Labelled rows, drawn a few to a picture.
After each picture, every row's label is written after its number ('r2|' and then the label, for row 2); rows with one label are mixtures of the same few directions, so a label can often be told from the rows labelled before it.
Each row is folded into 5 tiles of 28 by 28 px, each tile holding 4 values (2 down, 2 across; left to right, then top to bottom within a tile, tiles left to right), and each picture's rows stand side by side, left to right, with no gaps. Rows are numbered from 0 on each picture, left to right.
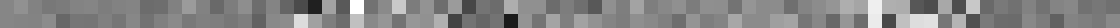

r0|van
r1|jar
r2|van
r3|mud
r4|van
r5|mud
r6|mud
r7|mud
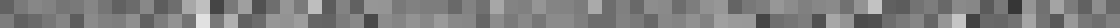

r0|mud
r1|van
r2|mud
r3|van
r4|mud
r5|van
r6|van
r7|mud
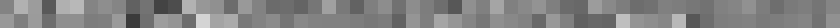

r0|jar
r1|van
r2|jar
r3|van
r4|van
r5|jar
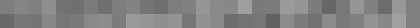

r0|jar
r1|jar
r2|jar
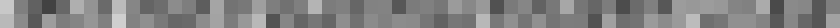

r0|jar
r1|van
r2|mud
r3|van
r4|jar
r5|van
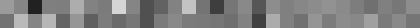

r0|mud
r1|jar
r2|mud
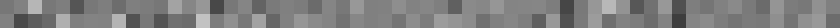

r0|van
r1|van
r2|van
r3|van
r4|jar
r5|van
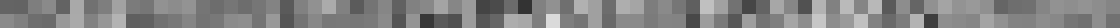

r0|van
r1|jar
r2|jar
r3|jar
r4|jar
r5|jar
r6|mud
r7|jar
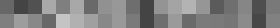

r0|van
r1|jar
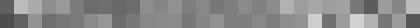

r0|jar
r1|mud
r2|mud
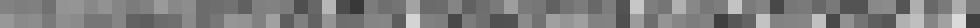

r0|jar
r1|jar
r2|jar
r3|mud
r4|van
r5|van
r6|van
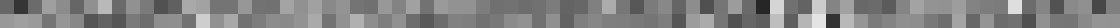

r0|jar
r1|van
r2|mud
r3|jar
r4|jar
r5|van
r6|jar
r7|mud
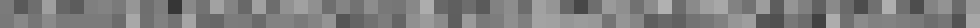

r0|jar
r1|mud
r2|van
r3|jar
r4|jar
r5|van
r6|jar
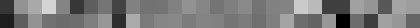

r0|jar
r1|jar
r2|van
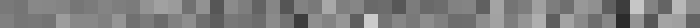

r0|van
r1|van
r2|mud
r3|van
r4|van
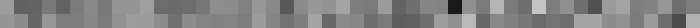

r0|jar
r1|jar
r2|jar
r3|mud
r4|van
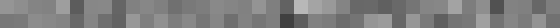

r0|van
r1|mud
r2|jar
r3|van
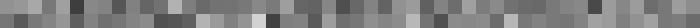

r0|van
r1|van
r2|jar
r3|mud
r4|mud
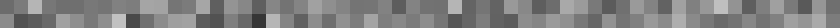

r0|van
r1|van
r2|mud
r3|mud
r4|jar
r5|jar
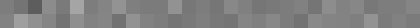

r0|van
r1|mud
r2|mud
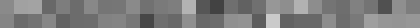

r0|van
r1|jar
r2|jar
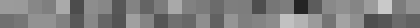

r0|van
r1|mud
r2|jar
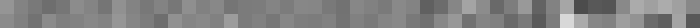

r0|jar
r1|mud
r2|van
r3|jar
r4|jar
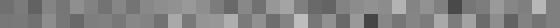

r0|mud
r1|mud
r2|mud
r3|mud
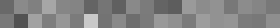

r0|mud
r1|van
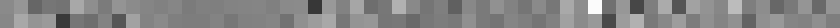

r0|van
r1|mud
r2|mud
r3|mud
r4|mud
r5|mud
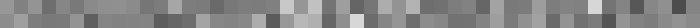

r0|mud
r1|van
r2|mud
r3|van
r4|mud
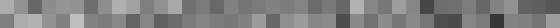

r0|mud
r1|van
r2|van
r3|mud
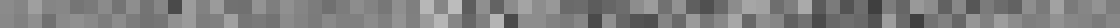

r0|mud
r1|mud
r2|jar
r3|mud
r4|mud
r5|jar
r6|mud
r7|van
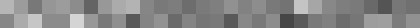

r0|mud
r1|mud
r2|jar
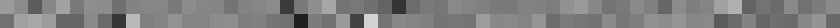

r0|van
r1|mud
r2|mud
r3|van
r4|jar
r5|van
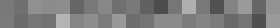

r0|van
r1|jar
